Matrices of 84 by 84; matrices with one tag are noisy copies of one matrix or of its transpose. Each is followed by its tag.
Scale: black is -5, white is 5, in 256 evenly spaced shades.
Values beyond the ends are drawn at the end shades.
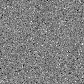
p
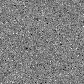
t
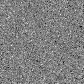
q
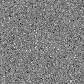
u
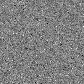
t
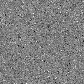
t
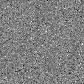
p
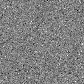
p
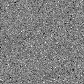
p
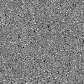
t
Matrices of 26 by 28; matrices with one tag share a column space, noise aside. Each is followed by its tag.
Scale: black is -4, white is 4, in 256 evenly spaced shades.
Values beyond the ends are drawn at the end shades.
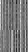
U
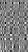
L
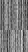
U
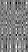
L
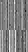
U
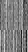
U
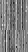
U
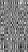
L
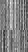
U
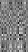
L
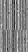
U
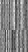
U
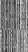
U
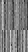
U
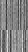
U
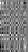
L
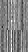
U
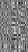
L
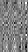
L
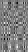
L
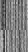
U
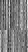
U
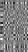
L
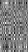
L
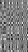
L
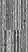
U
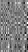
L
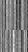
U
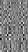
L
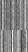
U
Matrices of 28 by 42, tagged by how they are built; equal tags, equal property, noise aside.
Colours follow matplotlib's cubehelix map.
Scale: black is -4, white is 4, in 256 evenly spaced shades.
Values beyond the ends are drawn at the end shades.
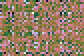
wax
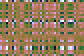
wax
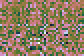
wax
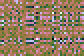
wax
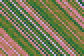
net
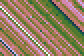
net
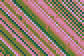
net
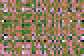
wax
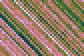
net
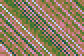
net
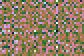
wax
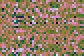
wax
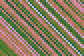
net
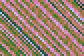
net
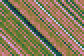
net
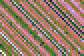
net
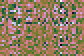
wax
